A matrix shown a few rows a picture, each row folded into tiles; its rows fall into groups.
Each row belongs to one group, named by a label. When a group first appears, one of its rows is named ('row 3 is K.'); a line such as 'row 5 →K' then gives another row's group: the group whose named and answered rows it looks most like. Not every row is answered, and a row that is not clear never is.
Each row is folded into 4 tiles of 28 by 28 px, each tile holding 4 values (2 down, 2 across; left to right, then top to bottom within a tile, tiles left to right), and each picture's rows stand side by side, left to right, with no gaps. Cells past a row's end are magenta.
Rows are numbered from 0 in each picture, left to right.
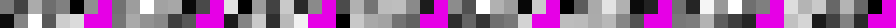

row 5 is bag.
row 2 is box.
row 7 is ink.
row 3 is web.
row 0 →box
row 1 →bag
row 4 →box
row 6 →bag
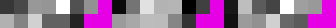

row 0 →bag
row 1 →bag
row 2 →web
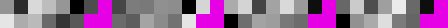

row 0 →bag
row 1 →box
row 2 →web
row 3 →web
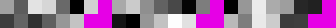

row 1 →box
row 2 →bag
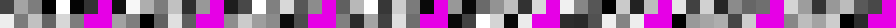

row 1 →ink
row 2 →bag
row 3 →ink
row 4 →box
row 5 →box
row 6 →box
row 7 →web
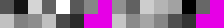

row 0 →bag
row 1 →bag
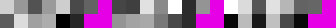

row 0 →web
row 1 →bag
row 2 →web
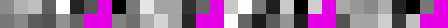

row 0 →ink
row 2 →ink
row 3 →box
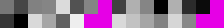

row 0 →box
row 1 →ink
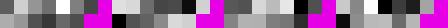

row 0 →ink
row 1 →box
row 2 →bag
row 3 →box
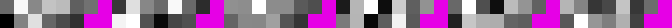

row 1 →ink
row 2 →bag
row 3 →ink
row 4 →web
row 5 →web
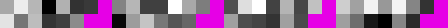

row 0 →ink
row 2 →ink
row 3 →ink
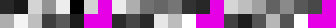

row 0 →bag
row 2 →box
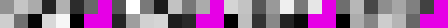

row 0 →ink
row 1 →web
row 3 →web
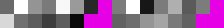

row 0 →ink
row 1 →web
